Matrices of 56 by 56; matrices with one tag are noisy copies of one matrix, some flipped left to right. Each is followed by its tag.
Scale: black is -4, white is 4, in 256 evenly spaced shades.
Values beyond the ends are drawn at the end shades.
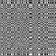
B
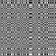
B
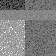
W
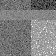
W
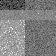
W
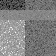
W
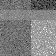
W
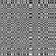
B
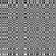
B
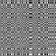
B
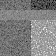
W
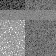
W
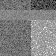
W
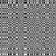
B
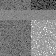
W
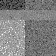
W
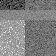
W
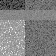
W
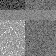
W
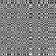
B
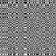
B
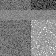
W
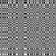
B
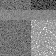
W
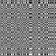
B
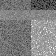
W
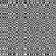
B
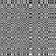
B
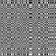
B
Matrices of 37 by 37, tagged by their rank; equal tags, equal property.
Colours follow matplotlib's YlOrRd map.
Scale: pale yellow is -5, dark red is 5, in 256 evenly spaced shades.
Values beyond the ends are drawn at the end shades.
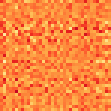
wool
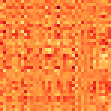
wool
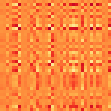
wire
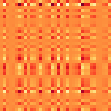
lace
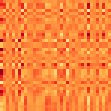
wire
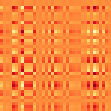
lace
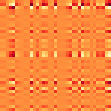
lace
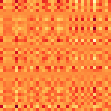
wire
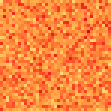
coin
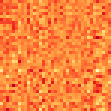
wool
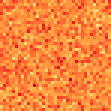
coin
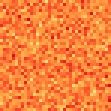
coin
